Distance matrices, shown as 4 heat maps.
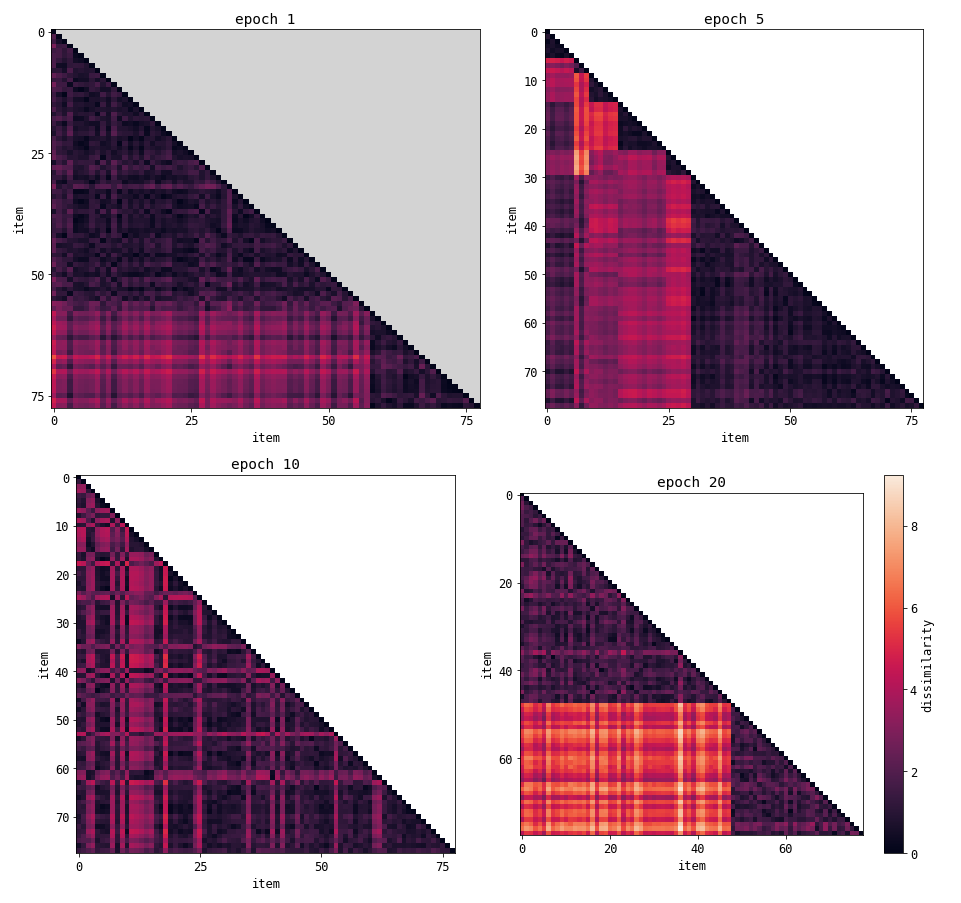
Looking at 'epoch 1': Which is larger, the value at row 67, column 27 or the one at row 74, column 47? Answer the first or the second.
the first
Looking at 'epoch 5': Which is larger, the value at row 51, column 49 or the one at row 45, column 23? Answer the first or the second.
the second
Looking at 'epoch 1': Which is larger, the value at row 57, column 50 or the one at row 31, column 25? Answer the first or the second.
the first
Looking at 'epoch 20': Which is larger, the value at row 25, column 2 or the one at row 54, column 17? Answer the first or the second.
the second
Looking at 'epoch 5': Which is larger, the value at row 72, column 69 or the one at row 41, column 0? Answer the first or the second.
the second
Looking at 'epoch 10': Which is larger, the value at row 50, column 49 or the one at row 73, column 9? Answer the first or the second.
the second
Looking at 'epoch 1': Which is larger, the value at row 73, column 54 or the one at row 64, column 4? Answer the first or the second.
the second
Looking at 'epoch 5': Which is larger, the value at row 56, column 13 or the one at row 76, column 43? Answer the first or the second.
the first
